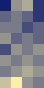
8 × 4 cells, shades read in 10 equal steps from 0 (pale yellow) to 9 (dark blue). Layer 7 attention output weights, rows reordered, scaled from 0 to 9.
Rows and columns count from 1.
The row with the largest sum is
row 2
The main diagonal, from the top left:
9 5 7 6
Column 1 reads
9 6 5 4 7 4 5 2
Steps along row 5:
down up down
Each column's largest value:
9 6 7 8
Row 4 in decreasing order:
6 6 5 4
